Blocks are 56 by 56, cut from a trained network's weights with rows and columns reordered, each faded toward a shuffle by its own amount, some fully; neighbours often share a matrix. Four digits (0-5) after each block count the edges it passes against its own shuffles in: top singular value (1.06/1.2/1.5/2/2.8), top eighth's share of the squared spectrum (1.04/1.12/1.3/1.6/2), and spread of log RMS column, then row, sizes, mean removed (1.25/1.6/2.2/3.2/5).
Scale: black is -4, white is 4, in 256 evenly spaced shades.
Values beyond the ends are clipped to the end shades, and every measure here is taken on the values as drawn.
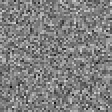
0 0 0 0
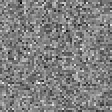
3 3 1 2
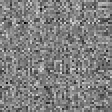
3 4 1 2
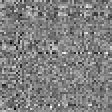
3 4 1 3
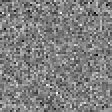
1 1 0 1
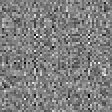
4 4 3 2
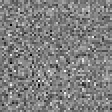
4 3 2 1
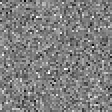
0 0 0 0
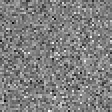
0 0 0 0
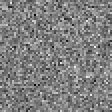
0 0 0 0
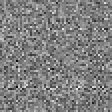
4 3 1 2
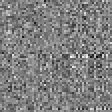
4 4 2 2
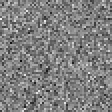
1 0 0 0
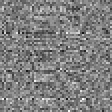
4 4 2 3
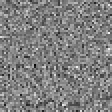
3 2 0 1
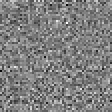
4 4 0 2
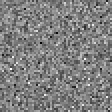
0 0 0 0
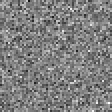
1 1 0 0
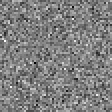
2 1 0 0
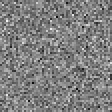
0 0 0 0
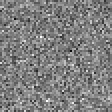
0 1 0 0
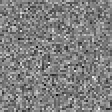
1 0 0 0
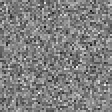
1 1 0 0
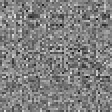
3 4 1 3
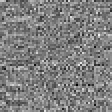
4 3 0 2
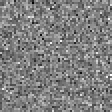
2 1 0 0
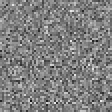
3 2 0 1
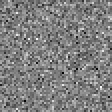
1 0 0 0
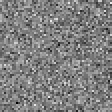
2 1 0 0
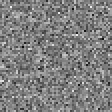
2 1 0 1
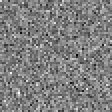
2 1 0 0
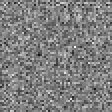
3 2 0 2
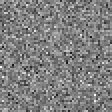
1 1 0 0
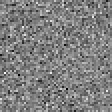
2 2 0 0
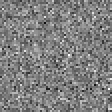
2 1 0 0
